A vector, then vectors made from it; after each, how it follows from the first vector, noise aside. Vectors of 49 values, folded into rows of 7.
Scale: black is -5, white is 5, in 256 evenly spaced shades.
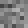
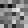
scaled up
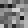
scaled up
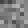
wrapped around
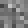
sign-scrambled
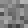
wrapped around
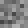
wrapped around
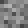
wrapped around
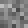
sign-scrambled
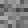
wrapped around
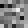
scaled up
